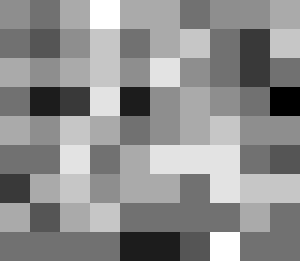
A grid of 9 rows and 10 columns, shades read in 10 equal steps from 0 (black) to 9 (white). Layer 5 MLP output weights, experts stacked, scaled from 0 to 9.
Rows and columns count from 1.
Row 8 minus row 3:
0 -2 0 0 -1 -4 -1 0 4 0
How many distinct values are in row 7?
6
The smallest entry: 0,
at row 4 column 10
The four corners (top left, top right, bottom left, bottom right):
5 6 4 4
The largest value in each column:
6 6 8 9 6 8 8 9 7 7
